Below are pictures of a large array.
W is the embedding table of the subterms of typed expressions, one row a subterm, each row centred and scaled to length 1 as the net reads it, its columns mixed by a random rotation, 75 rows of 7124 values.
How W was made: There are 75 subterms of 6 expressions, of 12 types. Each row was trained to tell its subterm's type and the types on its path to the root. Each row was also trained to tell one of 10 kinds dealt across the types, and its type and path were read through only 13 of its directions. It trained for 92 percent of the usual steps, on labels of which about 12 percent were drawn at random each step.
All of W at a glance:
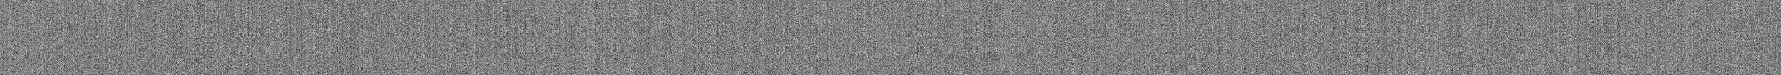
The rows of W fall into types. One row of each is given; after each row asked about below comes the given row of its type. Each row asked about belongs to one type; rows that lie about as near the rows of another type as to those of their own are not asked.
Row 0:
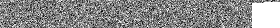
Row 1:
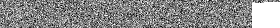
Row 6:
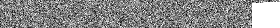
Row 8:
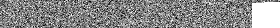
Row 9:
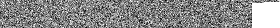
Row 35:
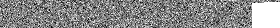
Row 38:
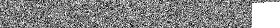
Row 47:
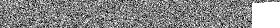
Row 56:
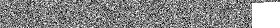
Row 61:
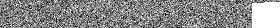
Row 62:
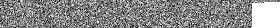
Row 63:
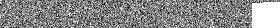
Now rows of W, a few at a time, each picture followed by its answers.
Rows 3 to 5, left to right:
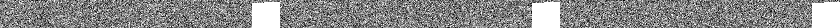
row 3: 38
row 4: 8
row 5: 8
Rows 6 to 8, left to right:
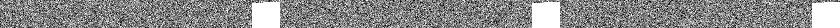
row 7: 35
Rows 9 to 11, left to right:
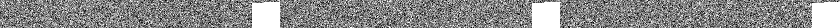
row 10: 62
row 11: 61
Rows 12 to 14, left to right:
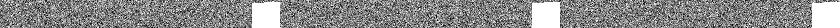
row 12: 1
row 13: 0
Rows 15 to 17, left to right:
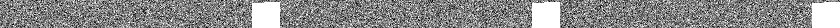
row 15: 38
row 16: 62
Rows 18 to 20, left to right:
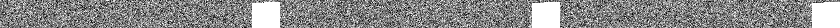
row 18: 38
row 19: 56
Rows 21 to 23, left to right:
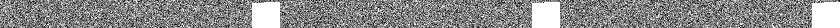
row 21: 63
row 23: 63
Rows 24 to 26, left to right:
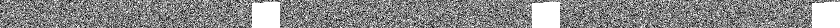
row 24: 1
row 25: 61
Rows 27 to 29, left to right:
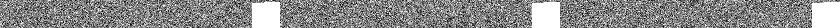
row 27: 38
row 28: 61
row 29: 47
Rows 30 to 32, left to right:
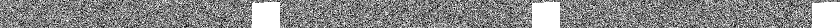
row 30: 47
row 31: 0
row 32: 47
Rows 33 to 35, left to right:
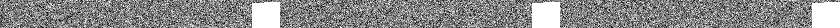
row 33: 62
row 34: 61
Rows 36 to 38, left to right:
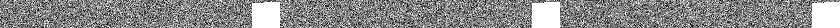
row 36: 62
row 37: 63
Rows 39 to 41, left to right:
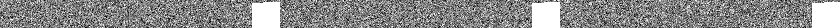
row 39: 9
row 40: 35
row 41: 1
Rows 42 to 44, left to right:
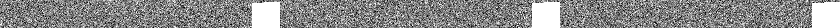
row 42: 61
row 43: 47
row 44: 38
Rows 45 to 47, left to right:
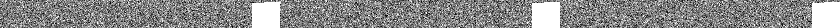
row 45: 56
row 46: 63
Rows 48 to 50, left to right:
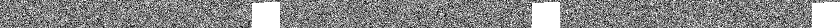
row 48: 47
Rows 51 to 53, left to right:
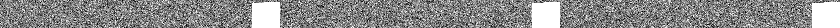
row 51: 47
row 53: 61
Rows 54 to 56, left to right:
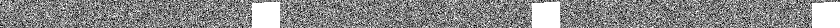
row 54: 63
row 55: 56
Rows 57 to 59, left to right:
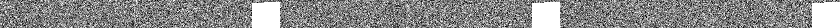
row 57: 63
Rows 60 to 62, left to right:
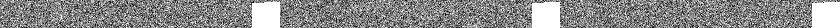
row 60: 0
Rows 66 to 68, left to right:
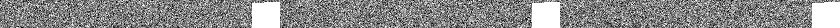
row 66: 1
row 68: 38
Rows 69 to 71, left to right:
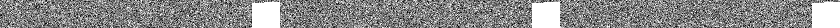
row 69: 1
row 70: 6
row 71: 8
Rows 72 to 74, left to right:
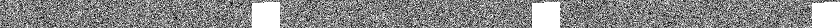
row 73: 8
